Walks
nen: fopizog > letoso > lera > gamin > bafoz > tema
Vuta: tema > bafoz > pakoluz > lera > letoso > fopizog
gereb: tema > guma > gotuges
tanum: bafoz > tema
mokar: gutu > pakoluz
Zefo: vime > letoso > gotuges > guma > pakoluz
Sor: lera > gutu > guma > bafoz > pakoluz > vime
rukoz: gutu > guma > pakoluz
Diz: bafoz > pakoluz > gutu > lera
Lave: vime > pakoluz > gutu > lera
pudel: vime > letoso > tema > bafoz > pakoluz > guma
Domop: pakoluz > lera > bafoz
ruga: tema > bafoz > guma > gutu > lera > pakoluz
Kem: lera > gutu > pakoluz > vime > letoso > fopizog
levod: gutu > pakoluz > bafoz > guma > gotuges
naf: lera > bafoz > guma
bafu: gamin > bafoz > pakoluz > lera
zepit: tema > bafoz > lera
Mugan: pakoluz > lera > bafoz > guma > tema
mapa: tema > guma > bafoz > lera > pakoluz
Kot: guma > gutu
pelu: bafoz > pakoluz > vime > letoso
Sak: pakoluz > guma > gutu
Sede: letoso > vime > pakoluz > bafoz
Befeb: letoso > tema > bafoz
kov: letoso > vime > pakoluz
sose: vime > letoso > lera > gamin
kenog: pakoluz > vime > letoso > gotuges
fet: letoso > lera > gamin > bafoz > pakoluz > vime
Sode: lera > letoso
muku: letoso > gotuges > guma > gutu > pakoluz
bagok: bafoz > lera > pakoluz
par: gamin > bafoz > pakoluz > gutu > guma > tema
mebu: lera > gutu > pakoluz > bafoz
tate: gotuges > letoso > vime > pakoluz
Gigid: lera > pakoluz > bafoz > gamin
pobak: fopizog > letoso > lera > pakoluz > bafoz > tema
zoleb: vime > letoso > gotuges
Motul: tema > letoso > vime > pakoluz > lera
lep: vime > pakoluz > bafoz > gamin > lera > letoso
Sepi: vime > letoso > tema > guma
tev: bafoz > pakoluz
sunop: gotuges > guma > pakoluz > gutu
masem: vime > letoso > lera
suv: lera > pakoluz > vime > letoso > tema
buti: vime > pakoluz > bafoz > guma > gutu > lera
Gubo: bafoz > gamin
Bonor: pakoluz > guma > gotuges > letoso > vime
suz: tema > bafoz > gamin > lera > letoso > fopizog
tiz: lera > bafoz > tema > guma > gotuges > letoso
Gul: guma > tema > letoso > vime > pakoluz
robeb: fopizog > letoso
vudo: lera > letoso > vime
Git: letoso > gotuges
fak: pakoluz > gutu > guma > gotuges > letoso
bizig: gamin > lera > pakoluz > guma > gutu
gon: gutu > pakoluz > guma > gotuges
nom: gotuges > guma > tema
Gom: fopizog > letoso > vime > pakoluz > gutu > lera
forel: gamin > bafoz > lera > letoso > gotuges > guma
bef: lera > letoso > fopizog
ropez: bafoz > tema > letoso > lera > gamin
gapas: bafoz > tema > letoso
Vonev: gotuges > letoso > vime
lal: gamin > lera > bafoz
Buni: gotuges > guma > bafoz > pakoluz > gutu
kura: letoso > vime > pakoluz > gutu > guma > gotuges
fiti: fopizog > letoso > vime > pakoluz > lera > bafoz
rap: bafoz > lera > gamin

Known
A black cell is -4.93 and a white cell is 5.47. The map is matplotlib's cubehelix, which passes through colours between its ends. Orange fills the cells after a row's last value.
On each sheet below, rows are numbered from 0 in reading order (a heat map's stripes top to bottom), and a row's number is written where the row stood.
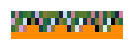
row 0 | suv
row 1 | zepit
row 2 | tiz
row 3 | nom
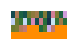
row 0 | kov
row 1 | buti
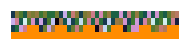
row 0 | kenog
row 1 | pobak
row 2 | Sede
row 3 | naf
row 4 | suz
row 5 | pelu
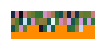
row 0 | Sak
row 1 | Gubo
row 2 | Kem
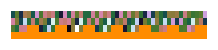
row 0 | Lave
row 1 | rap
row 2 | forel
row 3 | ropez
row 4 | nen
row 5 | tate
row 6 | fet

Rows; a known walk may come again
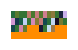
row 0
mebu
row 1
nen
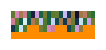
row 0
ropez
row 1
Motul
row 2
sunop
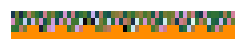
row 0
mokar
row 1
suz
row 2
suv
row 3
kov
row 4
levod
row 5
Sor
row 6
sose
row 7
bagok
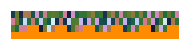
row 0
Lave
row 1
tiz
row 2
robeb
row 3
ruga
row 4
Domop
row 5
Befeb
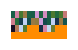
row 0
naf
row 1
pudel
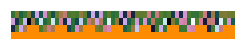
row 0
pobak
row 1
pelu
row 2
bafu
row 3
vudo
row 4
Kem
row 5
tanum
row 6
Vonev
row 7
kura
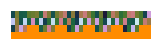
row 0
Zefo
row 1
Sede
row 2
Buni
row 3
muku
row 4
lal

